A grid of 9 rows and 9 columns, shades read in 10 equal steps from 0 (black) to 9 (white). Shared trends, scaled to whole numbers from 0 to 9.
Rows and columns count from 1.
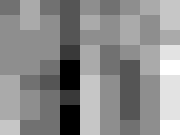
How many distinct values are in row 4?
5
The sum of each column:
49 45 38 13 56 42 38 48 70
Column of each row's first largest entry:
9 9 7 9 9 9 9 9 9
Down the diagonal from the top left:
4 6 5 2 6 5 3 5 9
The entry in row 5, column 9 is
9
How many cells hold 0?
4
